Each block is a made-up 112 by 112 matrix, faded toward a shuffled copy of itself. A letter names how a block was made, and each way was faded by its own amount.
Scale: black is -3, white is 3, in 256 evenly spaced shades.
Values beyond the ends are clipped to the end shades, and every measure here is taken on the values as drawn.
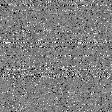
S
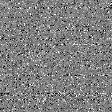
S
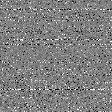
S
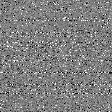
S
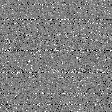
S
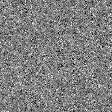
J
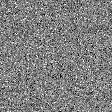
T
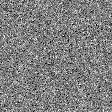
T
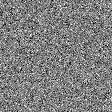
T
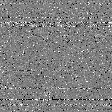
S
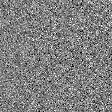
J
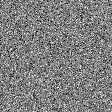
T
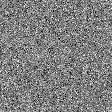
T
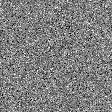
T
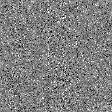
J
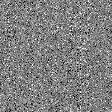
J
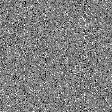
J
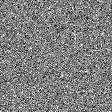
T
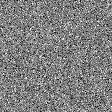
T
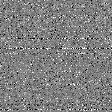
S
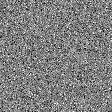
T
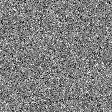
T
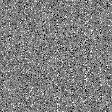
J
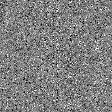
J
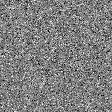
T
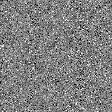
J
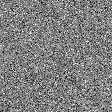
T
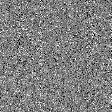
J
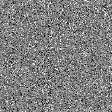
J
